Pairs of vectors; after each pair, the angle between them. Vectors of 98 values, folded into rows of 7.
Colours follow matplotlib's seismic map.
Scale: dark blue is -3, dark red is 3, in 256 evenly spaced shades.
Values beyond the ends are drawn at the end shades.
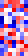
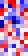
partly aligned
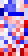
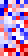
partly aligned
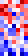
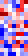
partly aligned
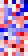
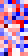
orthogonal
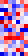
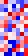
partly aligned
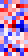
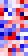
orthogonal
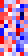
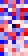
partly opposed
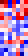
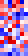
orthogonal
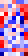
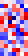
partly aligned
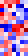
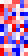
partly aligned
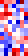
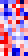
nearly opposite
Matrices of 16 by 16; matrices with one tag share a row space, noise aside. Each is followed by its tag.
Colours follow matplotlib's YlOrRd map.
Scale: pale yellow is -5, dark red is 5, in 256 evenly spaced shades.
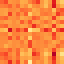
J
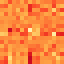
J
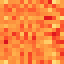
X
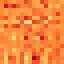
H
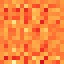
H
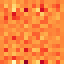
H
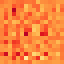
H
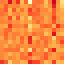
J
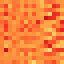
X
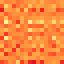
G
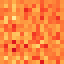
H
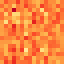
H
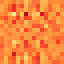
H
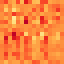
H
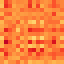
G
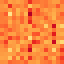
J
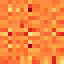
J
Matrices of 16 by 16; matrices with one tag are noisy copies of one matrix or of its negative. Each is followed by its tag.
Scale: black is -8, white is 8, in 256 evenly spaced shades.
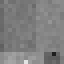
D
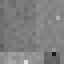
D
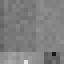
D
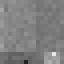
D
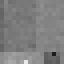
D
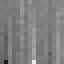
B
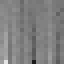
B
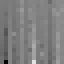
B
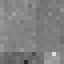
D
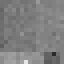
D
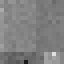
D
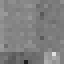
D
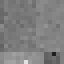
D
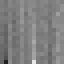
B
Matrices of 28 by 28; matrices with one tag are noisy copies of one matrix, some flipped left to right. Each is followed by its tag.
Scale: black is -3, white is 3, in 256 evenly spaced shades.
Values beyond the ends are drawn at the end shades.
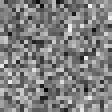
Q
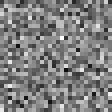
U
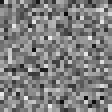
U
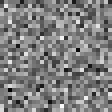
U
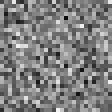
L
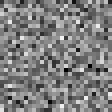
U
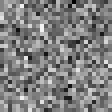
Q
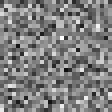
U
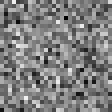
L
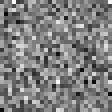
L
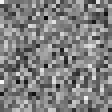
L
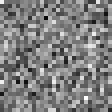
L
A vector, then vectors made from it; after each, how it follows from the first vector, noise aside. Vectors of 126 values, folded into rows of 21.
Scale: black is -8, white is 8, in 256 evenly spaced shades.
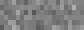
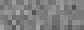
sign-scrambled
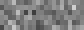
scaled up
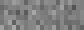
sign-scrambled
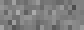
sign-scrambled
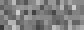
scaled up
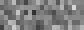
scaled up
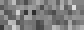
scaled up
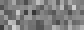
scaled up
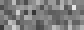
scaled up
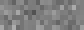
sign-scrambled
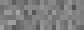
sign-scrambled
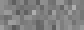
sign-scrambled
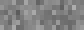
sign-scrambled
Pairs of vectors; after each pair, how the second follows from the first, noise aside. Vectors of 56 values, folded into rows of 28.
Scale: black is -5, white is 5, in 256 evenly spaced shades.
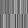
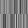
negated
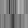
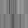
shrunk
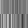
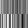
scaled up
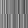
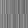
shrunk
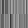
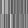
negated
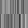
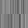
shrunk
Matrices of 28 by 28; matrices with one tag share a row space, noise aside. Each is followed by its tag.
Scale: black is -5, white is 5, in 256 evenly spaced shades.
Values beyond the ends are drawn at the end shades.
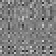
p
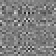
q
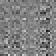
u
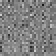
p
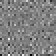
p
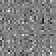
p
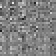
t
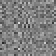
q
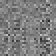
u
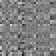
t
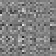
t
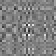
q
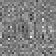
p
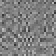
q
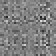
u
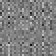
p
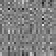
p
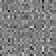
p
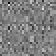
p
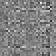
u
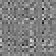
p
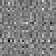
p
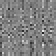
p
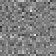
t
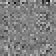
u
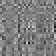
q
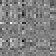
t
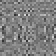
q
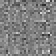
u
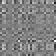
q
